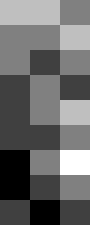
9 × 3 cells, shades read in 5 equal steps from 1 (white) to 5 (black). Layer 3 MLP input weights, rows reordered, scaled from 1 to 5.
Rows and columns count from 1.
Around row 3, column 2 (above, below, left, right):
3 3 3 3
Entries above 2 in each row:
1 2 3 3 2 3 2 3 3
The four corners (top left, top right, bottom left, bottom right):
2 3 4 4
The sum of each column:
34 31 25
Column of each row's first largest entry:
3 1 2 1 1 1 1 1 2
